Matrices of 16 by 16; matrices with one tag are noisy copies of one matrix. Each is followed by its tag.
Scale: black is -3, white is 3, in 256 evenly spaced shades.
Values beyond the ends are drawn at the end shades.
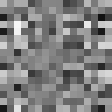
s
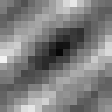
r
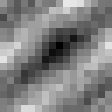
r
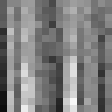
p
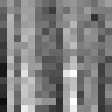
p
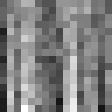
p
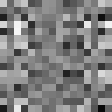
s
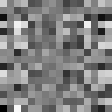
s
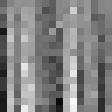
p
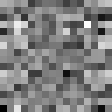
s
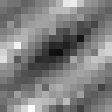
r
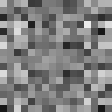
s
